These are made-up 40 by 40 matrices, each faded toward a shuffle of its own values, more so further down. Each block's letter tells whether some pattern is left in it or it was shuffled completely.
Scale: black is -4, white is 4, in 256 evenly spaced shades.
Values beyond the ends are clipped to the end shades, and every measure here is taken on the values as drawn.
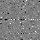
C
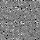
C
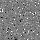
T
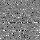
C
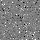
T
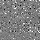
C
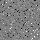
T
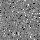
T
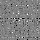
C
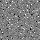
T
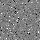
T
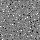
T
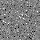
T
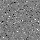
T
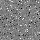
T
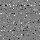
C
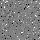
T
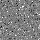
T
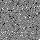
T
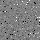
T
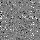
C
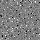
T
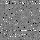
C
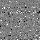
C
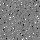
T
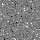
T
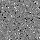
T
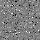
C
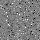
T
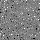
T
